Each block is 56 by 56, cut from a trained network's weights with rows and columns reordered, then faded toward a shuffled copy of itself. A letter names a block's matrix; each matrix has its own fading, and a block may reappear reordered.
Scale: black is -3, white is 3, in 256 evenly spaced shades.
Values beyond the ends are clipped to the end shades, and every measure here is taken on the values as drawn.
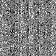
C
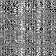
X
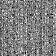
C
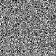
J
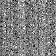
C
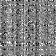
X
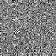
J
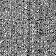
C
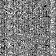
C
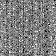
C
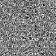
J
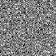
J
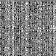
X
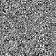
J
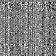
X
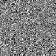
J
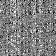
C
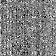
C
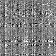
X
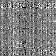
X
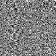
J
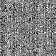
C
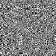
J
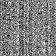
C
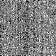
C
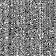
C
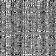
X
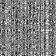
X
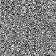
J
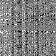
X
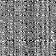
X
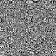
J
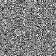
J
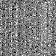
C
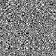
J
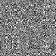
J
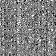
C
